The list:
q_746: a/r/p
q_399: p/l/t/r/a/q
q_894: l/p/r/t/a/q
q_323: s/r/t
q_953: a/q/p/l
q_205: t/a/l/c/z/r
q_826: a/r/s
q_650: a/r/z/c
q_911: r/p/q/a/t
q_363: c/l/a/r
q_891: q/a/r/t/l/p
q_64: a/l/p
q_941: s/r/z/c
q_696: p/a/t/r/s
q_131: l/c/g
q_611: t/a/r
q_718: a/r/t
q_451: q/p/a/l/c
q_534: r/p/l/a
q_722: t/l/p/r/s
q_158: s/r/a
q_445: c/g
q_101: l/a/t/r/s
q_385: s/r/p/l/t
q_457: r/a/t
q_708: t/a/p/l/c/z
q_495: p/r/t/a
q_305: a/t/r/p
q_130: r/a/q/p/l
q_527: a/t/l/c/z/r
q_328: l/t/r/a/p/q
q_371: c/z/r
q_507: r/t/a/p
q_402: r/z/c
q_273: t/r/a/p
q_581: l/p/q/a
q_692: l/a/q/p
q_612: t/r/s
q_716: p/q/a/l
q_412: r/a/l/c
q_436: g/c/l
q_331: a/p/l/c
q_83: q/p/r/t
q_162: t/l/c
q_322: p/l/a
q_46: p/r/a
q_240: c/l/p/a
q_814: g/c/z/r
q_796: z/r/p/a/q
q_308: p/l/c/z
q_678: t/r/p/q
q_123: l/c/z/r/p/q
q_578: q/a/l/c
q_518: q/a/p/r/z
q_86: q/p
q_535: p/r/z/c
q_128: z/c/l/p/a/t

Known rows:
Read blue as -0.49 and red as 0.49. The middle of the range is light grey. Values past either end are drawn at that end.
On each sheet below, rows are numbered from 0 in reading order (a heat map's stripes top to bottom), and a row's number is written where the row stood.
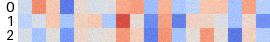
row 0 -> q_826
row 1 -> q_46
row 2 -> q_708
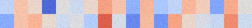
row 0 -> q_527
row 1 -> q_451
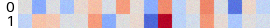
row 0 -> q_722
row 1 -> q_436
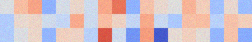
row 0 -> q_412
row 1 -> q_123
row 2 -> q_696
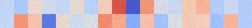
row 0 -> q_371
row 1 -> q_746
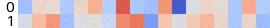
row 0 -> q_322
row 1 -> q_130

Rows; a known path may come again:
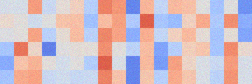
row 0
q_911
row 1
q_941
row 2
q_534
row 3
q_64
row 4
q_451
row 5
q_891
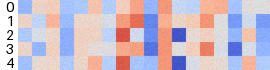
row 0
q_363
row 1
q_507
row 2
q_696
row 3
q_273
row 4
q_322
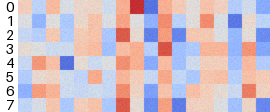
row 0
q_402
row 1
q_722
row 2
q_495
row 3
q_323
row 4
q_746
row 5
q_123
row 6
q_578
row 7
q_46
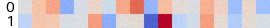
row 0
q_412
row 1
q_436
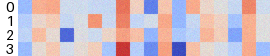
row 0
q_518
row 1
q_894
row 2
q_527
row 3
q_716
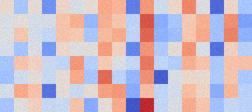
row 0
q_611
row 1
q_385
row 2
q_158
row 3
q_708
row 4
q_131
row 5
q_308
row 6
q_718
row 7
q_445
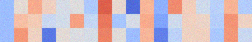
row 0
q_83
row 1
q_581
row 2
q_331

